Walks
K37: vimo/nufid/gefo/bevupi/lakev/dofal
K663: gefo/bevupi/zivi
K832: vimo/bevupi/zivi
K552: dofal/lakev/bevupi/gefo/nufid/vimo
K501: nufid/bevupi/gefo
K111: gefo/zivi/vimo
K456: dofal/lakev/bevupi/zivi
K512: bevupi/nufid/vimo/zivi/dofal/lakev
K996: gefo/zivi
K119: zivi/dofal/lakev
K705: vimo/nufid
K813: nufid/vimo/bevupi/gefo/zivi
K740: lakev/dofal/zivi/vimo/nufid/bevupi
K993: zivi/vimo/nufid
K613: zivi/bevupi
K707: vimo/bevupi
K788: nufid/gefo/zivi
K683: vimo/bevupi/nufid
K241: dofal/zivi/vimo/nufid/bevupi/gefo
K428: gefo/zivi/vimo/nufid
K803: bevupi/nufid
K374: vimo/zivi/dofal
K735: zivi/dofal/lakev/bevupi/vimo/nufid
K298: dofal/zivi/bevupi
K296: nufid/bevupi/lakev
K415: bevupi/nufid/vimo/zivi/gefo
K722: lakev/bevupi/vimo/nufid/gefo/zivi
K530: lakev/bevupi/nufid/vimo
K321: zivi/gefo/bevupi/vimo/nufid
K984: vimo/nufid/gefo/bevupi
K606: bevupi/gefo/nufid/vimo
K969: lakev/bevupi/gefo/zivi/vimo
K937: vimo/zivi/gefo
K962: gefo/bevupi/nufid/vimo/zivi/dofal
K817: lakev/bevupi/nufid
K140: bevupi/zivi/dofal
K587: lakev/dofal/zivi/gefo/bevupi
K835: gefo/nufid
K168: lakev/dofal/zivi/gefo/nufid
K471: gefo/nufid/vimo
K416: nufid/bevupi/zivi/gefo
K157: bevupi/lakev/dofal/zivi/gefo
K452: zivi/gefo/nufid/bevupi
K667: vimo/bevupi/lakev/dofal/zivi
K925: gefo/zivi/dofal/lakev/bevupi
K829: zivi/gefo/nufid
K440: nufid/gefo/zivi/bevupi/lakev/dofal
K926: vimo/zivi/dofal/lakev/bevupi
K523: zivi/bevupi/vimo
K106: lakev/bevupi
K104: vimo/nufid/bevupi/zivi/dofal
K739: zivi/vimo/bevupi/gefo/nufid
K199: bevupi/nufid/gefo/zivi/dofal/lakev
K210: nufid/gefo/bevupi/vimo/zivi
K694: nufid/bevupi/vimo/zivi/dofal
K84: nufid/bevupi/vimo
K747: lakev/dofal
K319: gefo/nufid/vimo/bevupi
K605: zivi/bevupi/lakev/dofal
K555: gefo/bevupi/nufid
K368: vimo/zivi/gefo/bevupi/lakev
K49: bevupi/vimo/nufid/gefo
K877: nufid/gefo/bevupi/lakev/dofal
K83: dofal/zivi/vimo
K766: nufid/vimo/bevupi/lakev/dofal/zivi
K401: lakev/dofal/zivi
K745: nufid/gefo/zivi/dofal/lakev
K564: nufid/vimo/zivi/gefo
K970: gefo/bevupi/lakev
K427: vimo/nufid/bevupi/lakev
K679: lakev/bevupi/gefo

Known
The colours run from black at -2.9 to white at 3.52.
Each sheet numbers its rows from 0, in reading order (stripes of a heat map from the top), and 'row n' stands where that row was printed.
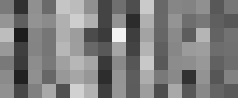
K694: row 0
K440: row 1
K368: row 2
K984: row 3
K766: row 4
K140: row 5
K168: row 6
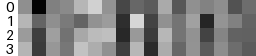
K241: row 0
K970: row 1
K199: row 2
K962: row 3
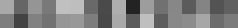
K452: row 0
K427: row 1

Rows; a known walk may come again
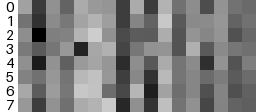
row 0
K606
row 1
K766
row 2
K241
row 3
K747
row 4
K140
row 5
K416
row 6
K452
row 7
K199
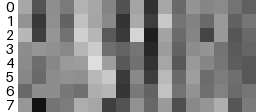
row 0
K319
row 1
K415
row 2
K321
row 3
K788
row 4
K745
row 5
K877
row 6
K296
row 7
K374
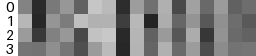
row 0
K740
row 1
K962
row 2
K587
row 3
K817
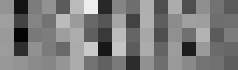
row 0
K552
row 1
K984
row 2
K926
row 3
K157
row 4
K835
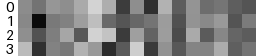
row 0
K440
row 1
K83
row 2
K168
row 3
K937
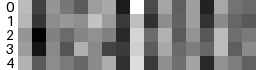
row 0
K969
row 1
K925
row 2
K667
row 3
K832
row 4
K970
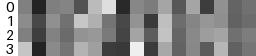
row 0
K456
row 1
K813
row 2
K427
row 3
K368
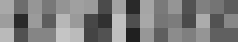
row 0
K555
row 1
K523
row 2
K428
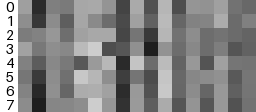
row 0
K37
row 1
K683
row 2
K501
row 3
K829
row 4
K530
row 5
K694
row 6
K512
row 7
K735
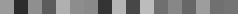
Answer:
K49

